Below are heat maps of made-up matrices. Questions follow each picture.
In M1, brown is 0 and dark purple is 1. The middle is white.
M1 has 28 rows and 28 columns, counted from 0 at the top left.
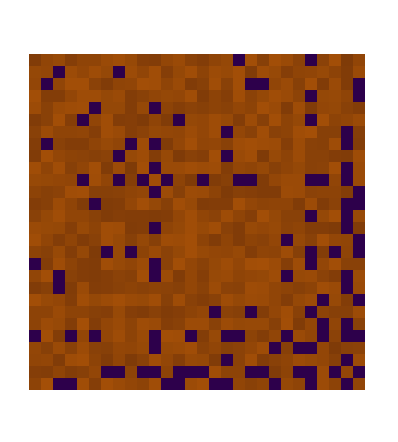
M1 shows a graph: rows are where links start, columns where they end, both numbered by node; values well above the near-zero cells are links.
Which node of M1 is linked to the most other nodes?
node 26
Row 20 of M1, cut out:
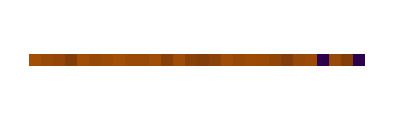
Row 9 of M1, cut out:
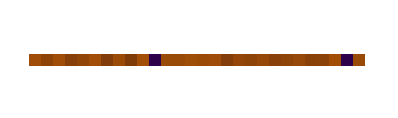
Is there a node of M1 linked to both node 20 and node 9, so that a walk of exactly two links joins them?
no
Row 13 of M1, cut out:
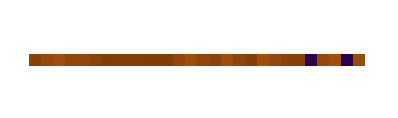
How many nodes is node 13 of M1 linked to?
2
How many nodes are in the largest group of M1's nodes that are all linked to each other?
3
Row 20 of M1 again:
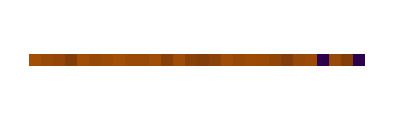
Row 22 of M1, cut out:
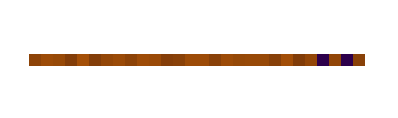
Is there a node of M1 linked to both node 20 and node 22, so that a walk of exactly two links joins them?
yes
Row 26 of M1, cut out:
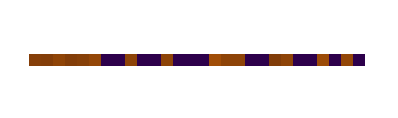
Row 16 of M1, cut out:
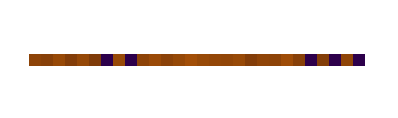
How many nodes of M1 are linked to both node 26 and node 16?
4
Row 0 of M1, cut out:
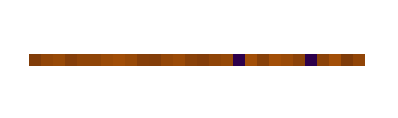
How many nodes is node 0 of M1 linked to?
2
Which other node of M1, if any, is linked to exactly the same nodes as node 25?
node 6
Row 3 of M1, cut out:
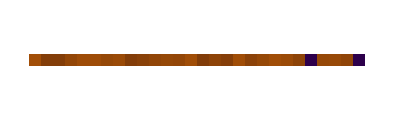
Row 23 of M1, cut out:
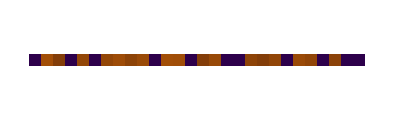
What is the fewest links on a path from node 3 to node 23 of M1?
1
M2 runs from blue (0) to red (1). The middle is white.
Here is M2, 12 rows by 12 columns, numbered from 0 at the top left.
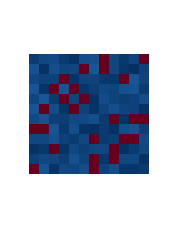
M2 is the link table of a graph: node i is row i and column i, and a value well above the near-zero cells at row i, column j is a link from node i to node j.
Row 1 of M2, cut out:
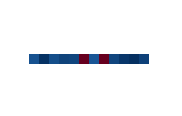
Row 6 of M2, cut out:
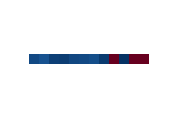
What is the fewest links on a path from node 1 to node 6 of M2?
4
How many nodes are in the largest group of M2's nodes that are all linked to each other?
3
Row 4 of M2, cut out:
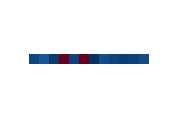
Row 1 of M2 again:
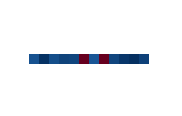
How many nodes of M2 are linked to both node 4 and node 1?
1
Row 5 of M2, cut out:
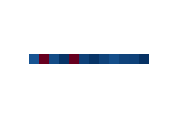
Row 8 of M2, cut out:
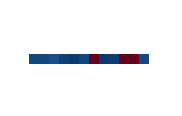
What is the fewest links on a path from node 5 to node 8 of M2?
5
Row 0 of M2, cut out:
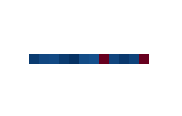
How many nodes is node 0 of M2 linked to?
2
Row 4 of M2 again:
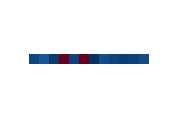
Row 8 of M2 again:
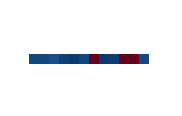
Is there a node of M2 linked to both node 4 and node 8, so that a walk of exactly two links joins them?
no
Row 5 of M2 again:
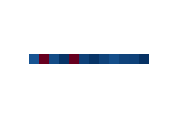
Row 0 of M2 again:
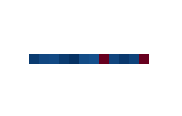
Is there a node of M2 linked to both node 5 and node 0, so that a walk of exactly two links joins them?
no
